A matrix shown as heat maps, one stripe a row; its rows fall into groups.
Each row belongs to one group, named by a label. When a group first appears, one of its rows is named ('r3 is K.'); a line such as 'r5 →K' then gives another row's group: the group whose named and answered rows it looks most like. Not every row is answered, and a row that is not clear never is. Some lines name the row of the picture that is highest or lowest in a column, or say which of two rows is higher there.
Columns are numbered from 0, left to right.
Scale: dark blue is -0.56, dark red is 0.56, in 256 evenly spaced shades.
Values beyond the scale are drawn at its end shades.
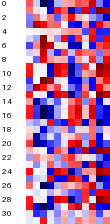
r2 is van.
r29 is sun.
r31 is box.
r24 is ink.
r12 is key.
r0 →sun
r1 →ink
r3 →key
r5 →box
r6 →key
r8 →box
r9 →ink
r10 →ink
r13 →ink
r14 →sun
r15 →sun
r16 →sun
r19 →sun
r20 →sun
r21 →ink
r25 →van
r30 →sun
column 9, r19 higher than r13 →Yes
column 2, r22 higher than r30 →Yes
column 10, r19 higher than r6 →No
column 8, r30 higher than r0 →No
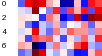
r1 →box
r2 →ink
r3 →sun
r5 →box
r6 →sun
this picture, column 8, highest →2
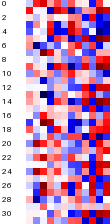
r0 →key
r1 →ink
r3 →van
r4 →van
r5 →ink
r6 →sun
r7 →key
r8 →ink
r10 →van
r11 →sun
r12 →ink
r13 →sun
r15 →van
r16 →box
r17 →key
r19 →van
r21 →ink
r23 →ink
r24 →key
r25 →van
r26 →box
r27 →box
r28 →sun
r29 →box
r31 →van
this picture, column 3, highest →17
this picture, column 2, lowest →13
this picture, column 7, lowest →17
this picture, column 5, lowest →4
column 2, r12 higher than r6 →Yes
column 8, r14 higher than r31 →Yes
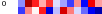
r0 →key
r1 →van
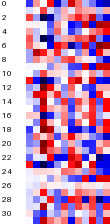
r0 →van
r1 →box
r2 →sun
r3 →ink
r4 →ink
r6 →ink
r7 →key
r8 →van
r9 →ink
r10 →box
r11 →sun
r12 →key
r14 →box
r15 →box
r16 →sun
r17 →box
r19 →van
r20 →key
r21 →key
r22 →van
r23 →sun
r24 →van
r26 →box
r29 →box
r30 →sun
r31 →box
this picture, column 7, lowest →18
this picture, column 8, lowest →28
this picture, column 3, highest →18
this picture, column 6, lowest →6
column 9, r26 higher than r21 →Yes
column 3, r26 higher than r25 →Yes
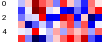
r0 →key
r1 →key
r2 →van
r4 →box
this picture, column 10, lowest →2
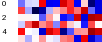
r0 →van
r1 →sun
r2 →ink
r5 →van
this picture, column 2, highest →3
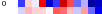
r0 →van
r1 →van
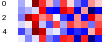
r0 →key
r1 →van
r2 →key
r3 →box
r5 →van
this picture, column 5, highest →3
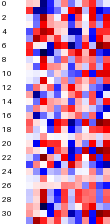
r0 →sun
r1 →sun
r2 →box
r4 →key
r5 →key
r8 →box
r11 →box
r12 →van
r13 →sun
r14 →box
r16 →sun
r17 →ink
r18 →ink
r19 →box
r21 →ink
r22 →box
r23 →van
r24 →sun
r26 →van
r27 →box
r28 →box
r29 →sun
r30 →ink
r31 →key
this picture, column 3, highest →4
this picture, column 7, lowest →4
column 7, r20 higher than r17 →Yes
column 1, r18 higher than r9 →Yes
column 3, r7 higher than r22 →No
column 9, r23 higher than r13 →No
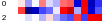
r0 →van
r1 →sun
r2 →ink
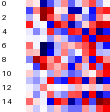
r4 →van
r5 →ink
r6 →sun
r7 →sun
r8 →key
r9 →box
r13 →van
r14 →ink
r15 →ink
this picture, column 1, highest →8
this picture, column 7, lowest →1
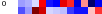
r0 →van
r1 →key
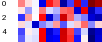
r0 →ink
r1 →van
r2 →van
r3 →sun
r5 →van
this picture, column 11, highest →0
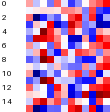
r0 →ink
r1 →van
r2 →sun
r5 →key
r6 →ink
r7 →box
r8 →key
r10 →sun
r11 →key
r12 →ink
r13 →ink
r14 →key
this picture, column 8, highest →13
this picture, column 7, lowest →5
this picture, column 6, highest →3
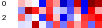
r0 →ink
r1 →key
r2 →ink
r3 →box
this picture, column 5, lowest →1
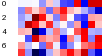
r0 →ink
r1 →van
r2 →key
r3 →key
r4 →sun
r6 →ink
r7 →sun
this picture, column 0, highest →7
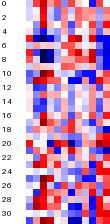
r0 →key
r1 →box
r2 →box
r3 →box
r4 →sun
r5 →sun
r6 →van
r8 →sun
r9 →van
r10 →key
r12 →sun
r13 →box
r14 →sun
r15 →sun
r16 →box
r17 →key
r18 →van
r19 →ink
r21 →van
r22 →box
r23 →key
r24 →ink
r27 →box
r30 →ink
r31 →key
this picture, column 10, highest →20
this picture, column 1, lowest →5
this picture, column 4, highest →20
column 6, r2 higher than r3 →Yes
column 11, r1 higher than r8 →Yes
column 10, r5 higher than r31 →No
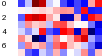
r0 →key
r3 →van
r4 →van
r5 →sun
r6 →van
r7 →sun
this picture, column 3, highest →0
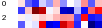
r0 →sun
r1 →key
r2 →van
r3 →van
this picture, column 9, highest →2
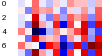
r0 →box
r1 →box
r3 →box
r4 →sun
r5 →box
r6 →ink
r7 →box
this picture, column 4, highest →6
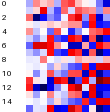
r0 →van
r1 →box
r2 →sun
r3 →van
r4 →ink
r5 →van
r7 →van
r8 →box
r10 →van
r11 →ink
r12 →sun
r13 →van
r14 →ink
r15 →van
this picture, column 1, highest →6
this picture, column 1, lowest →2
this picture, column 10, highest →11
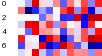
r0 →box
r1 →sun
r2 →ink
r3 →key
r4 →box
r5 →ink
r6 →van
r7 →box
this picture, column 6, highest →6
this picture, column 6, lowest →5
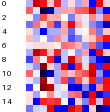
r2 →box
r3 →van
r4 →sun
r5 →ink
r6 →van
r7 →key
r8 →van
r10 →sun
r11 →box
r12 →key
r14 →box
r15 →van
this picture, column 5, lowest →15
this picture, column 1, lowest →14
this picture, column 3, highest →12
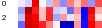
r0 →box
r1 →key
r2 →key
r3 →key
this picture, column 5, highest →0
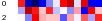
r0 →sun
